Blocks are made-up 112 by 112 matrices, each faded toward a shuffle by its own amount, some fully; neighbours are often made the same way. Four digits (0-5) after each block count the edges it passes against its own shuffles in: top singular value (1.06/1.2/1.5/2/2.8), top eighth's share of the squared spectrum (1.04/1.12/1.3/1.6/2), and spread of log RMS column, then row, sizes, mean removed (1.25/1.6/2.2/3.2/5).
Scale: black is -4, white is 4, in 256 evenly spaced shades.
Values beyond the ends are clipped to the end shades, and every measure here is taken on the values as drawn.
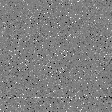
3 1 0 0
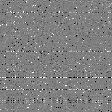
5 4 1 2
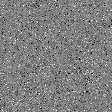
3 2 0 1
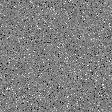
0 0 0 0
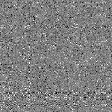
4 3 1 2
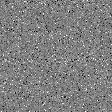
2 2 0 1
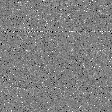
3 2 0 1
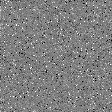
3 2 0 0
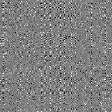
5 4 3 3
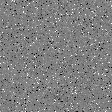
0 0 0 0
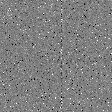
3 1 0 0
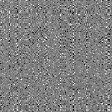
5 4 3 2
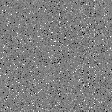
3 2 1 0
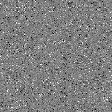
4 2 1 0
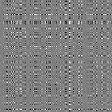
5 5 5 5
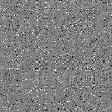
4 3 2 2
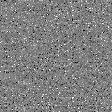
4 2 1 1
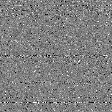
2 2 0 3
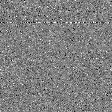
2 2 0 2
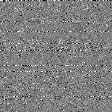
2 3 0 3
